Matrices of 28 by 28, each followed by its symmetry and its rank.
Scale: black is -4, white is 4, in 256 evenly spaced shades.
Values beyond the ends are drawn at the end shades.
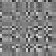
antisymmetric, rank two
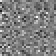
neither, rank five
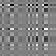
neither, rank one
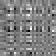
antisymmetric, rank two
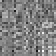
neither, rank five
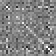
symmetric, rank five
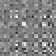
symmetric, rank three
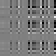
neither, rank one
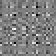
neither, rank three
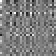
neither, rank three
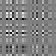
neither, rank one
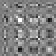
symmetric, rank three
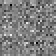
neither, rank five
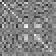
symmetric, rank five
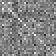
symmetric, rank five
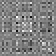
symmetric, rank three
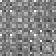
symmetric, rank three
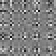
antisymmetric, rank two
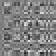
neither, rank three
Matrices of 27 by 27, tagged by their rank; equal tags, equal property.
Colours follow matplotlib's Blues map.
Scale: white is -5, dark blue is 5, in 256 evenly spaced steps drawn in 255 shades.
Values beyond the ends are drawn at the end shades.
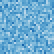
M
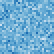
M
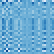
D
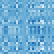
D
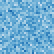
M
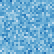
M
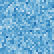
M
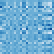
D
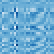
D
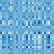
D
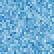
M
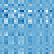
D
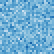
M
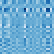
D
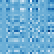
D
